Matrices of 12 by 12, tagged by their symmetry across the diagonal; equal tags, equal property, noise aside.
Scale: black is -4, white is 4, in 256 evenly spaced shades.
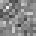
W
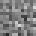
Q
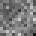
W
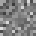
W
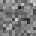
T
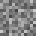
W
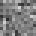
Q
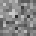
W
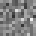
T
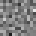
Q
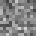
T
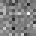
Q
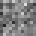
Q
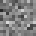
T
